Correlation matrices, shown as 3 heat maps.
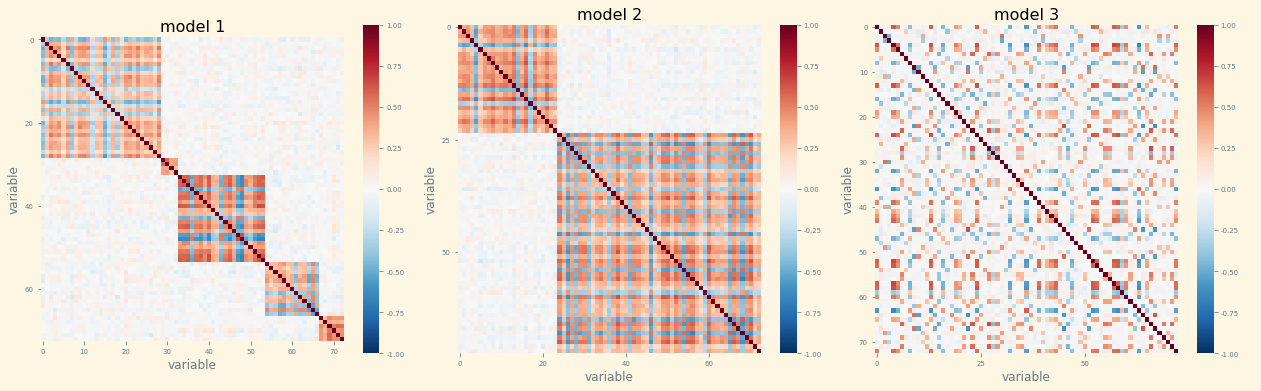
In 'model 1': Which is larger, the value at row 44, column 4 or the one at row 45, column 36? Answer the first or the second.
the first
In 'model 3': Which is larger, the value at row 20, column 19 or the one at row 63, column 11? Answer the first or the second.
the first
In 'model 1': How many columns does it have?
73
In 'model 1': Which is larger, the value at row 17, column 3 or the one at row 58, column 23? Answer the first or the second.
the first
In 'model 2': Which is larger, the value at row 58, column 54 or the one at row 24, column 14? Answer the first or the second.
the second
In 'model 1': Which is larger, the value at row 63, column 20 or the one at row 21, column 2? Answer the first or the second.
the second
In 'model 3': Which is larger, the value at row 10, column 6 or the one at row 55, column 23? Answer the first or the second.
the second
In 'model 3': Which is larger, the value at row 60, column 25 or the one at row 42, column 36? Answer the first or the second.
the first
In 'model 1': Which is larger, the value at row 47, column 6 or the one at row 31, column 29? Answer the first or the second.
the second
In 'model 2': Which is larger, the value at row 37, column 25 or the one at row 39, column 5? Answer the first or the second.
the first
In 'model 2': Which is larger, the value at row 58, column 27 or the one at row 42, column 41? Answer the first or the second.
the first
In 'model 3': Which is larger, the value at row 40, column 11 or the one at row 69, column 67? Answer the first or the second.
the first
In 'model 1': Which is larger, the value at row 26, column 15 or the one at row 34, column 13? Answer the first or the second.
the second
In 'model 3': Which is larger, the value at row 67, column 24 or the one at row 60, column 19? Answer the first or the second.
the second
